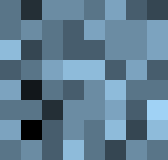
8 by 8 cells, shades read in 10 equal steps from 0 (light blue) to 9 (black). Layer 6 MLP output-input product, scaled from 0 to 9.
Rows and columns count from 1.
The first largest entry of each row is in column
2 4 2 1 2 3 2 6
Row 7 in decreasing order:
9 6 5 4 3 2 1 1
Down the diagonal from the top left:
4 3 4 1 3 2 6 4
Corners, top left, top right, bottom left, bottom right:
4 6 4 4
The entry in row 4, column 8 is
5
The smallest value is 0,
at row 6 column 8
